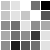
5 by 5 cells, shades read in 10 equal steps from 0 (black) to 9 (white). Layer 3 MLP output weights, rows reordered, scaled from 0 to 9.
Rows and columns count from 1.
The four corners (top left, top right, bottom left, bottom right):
7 0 5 8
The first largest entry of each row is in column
3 4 3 5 5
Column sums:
30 25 32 24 25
